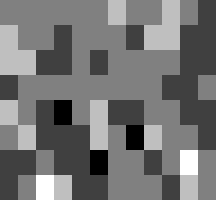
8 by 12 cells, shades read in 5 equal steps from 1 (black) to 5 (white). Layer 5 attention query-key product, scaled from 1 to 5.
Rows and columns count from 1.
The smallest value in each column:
2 2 2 1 2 1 2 1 2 2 2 2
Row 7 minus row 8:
0 -1 -2 -2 0 -1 0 0 -1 1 1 0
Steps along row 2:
down same down up same same down up same down same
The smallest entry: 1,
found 3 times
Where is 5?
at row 7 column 11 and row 8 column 3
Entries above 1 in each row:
12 12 12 12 11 11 11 12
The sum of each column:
24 25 23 19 21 22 24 20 25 24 23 19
